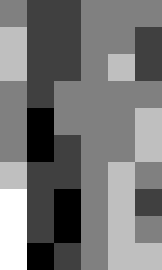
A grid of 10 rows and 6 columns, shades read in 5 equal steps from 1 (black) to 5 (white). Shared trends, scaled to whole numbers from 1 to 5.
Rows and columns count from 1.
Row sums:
16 16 17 17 17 16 18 17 18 19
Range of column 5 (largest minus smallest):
1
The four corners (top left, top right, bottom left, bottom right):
3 3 5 4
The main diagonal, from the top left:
3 2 2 3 3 4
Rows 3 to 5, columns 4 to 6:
3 4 2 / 3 3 3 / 3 3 4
